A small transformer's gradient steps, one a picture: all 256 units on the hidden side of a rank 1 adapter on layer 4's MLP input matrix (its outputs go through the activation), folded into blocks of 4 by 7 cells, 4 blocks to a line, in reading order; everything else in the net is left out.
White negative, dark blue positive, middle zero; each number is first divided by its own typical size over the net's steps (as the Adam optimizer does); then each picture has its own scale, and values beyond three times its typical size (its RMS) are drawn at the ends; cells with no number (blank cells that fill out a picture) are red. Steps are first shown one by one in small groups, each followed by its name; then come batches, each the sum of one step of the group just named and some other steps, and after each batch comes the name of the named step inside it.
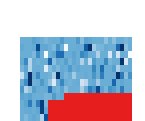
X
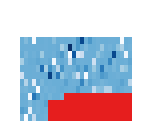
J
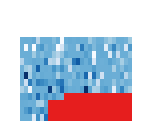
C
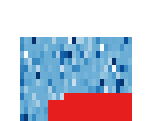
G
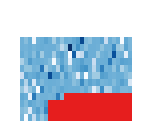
J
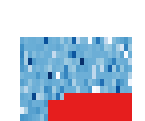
G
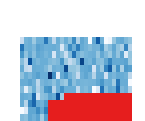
X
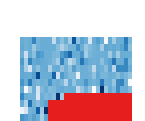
G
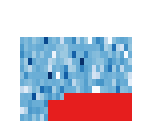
C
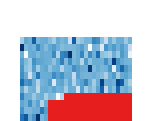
G
